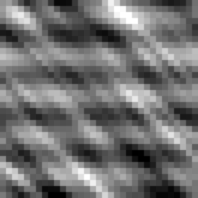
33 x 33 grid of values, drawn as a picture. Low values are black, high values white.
Lone odd cells: none. Ninth with the lowest average: bottom right. Odd rows or columns: none. Stripes: horizontal, repeating 5 times. Slope: none.
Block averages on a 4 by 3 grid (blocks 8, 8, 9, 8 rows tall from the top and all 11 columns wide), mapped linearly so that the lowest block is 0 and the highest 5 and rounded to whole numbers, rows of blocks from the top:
3 3 4 | 5 4 5 | 4 3 4 | 2 5 0
